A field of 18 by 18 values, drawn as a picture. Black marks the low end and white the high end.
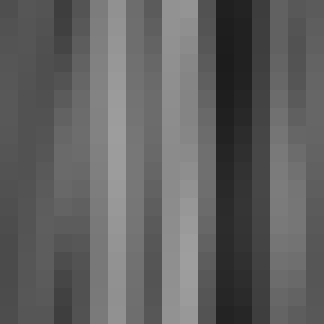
Histogram: bell-shaped. Grain: streaks running down. Ninth with the lowest average: top right. Calmest part: middle left.
